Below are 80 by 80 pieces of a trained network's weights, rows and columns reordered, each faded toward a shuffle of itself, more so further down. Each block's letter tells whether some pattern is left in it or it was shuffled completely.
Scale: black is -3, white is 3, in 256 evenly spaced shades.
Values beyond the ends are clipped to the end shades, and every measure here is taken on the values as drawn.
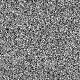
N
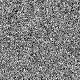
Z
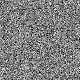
Z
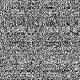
Z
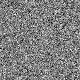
N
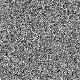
Z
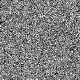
Z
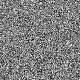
Z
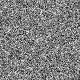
N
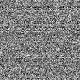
Z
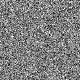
Z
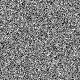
N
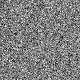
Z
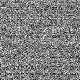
Z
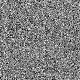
Z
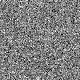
N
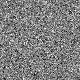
N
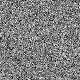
N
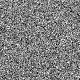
Z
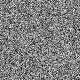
N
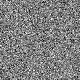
N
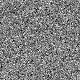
N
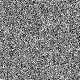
Z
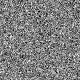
N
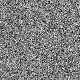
N
